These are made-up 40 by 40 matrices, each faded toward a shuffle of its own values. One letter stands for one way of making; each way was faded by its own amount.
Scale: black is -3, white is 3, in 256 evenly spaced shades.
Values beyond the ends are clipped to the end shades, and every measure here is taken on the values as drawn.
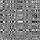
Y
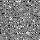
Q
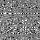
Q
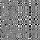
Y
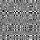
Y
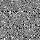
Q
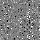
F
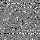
Q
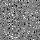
F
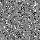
F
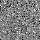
F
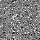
F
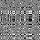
Y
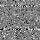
Q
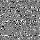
Q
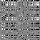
Y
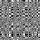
Y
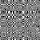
Y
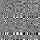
Y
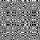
Y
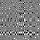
Y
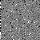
F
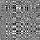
Y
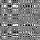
Y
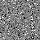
F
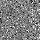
F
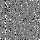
F
